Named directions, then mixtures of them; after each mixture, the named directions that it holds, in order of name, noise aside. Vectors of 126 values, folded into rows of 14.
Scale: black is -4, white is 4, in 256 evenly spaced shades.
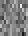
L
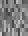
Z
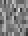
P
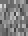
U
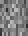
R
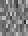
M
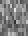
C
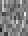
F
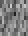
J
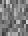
C, M, P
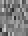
F, P, Z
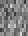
J, R, Z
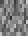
J, M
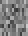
R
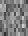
F, U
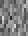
J, M, R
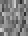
F, J, P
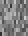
J, Z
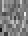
F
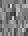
J, P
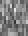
C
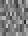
M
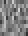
P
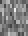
C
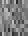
Z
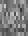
U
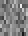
L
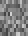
F, M, U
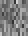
U, Z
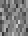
M, P, Z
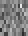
F, L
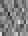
M, Z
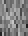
R, U, Z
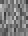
C, U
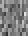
F, J, R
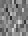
M, R, Z
